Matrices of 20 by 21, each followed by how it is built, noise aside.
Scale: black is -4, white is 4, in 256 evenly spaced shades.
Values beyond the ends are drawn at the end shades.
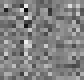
low rank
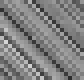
Toeplitz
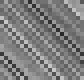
Toeplitz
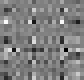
low rank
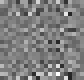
low rank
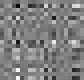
low rank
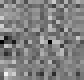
low rank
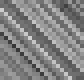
Toeplitz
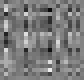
low rank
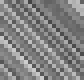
Toeplitz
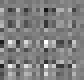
low rank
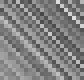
Toeplitz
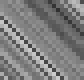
Toeplitz
